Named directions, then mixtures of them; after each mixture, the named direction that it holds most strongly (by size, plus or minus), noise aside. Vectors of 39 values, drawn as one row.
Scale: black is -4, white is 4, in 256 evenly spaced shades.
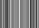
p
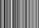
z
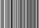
z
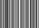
p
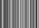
p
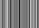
p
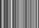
z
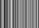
z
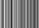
z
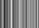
z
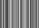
p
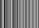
z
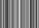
p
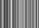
z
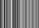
z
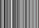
z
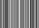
p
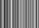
z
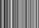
z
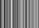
z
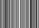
p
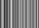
z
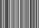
p
